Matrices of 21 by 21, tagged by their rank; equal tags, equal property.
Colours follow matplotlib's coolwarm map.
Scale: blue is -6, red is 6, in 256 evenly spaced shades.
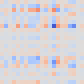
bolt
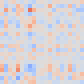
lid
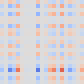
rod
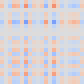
rod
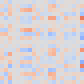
lid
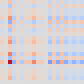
rod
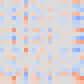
bolt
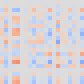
bolt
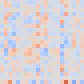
lid
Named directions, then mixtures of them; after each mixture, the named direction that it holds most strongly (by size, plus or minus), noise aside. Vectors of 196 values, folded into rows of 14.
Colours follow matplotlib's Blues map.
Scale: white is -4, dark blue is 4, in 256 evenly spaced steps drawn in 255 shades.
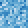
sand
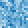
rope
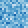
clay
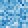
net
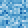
net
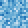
net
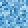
sand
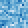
net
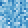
rope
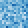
clay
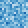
clay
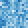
rope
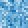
rope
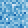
clay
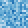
rope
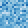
sand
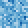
rope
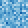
clay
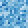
sand
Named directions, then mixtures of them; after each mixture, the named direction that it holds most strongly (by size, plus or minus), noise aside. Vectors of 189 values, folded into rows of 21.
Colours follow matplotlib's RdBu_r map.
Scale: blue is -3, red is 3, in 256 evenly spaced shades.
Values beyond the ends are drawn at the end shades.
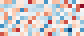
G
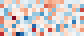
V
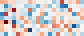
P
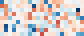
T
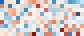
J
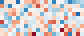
J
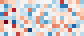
P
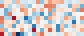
V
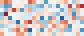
G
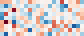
P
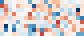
T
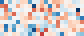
T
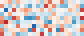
V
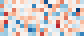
T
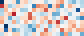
T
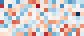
J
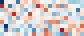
J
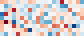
P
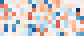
T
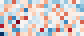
G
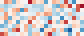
G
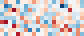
P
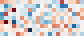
P
